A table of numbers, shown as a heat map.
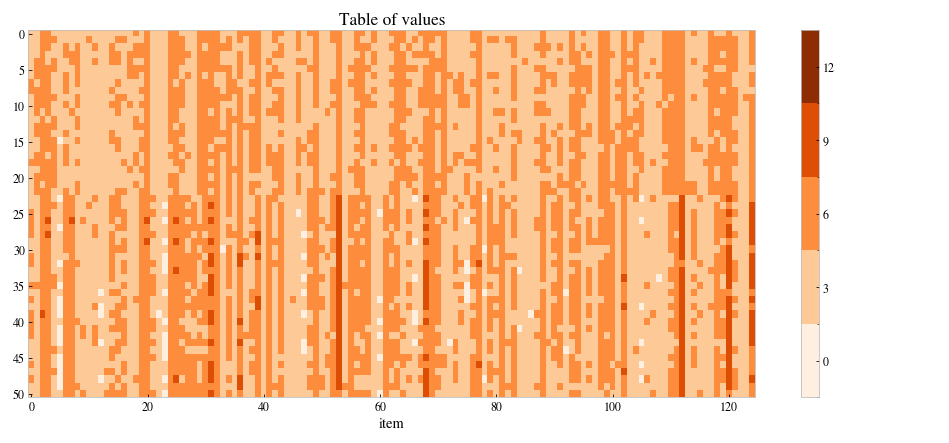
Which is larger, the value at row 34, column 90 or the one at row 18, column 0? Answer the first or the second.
the second
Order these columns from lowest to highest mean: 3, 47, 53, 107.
47, 107, 3, 53
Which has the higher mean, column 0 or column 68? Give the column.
68
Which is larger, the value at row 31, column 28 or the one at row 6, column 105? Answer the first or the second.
the first
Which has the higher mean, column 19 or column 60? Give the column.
19
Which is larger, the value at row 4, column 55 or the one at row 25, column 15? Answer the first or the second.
the second
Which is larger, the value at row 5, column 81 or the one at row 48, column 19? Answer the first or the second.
the second
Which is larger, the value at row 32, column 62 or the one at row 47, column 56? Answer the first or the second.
the second
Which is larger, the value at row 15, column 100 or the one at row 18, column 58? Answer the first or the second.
the first
